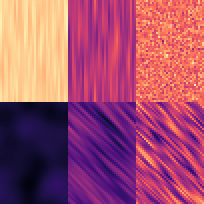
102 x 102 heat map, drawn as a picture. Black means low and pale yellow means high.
The table splits into 2 rows of 3 panels. Panel 1,1: very high, streaked downward, faint in contrast. Panel 1,2: middling, streaked downward. Panel 1,3: high, fine-grained. Panel 2,1: very low, smooth, faint in contrast. Panel 2,2: low, slanting down to the right. Panel 2,3: middling, slanting down to the right, strong in contrast.
